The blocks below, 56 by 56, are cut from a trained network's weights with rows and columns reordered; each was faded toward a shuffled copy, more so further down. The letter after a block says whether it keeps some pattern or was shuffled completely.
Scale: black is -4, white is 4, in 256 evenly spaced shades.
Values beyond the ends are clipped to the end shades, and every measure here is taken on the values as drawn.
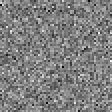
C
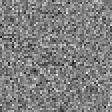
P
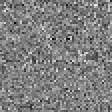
P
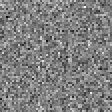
C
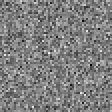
C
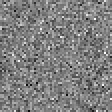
C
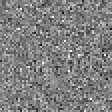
P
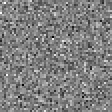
C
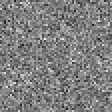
C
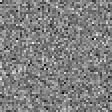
C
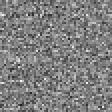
P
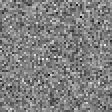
C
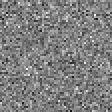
P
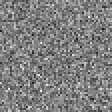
C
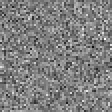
C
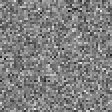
P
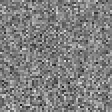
P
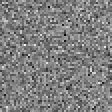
C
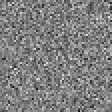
P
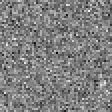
C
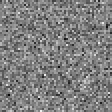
C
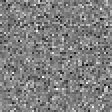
P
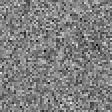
C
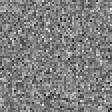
C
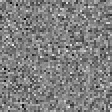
C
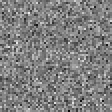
P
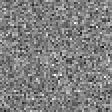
C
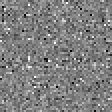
P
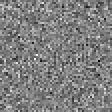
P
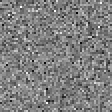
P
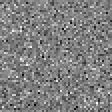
C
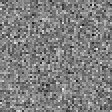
C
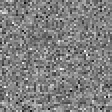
P
